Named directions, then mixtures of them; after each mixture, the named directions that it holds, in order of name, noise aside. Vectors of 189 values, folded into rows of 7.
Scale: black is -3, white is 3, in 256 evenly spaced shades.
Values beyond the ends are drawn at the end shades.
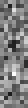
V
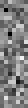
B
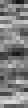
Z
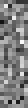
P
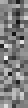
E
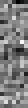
P, Z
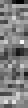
P, Z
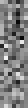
E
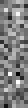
B, E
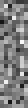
P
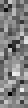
B, V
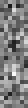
V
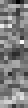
E, Z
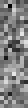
P, V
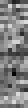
V, Z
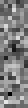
V, Z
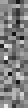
E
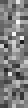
E, V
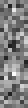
V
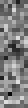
V, Z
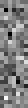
B, V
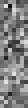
P, V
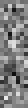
B, V
